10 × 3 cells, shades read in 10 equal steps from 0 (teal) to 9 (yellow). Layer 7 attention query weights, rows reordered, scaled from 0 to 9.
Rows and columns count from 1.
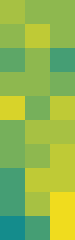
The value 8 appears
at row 5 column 1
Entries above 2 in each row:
3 3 2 3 3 3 3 2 2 1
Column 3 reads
5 5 2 4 7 6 7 7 9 9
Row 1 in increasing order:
5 5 6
